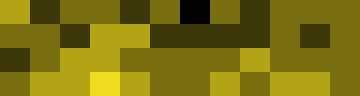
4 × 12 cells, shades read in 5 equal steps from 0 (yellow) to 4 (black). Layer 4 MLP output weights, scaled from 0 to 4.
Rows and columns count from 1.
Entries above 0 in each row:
12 12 12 11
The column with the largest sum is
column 7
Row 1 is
1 3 2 2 3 2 4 2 3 2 2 2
